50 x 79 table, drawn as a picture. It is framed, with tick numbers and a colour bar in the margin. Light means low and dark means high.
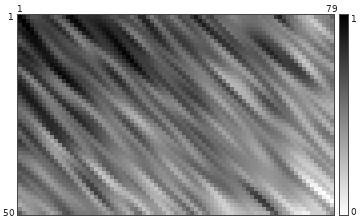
Neither half mirrors the other. No row or column stands out. Streaks slant down to the right. Values rise toward the top left. The bottom right is the ninth with the lowest average. No lone cell stands out from its neighbours. The top left is the ninth with the highest average.
